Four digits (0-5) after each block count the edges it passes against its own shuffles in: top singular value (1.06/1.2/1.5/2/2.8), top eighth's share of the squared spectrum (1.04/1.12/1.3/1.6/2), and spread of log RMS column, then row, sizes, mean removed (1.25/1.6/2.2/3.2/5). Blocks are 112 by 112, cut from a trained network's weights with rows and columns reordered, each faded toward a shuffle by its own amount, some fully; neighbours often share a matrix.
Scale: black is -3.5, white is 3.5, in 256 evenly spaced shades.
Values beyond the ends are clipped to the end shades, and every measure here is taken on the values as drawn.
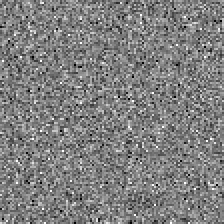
3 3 1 1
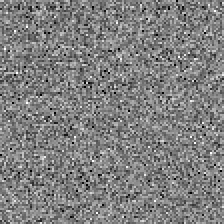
2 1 0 0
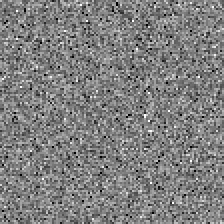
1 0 0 0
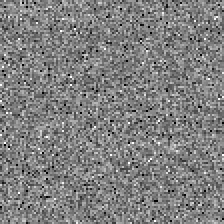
0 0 0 0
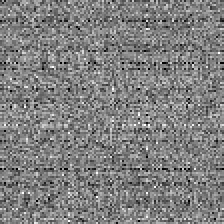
4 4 2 3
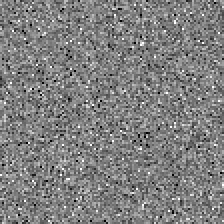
0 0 0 0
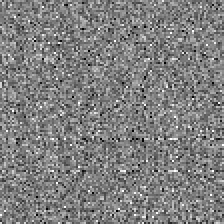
4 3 0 2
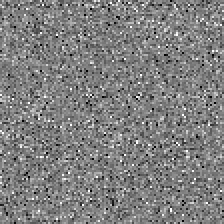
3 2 0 2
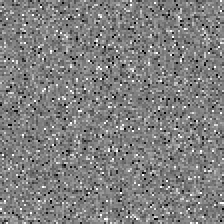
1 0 0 0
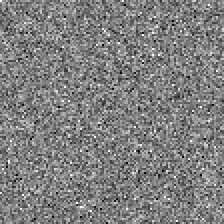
0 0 0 0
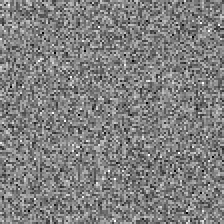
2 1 0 0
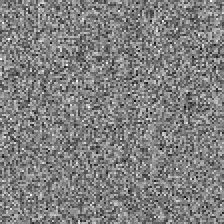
2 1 0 0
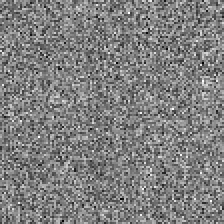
3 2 0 0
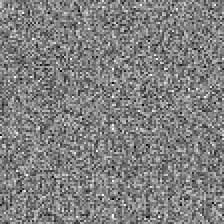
3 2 0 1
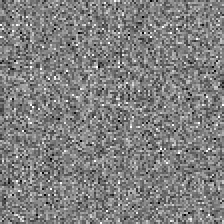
2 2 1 1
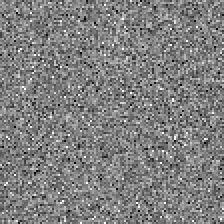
0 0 0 0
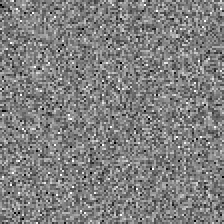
0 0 0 0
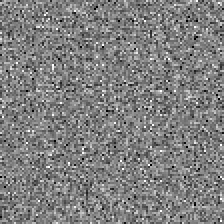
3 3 1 1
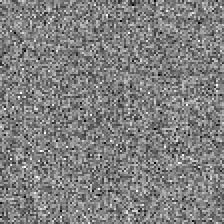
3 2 0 0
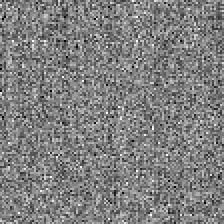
3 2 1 1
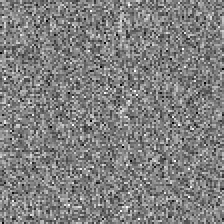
3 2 1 0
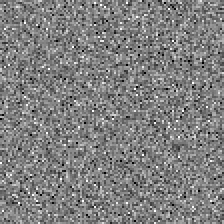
1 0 0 0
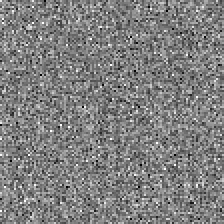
2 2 0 1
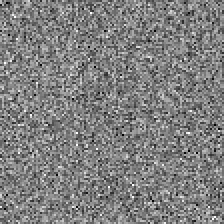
2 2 0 0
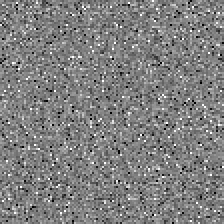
3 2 0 1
